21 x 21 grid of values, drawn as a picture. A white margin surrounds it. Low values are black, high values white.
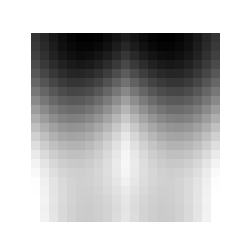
Lone odd cells: none. Mirror symmetry: left to right. Slope: up to the bottom.
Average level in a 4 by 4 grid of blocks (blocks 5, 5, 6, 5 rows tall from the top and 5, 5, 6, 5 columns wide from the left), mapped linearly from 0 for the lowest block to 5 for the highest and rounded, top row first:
0 0 0 0 | 2 2 2 2 | 4 4 4 4 | 5 5 5 5
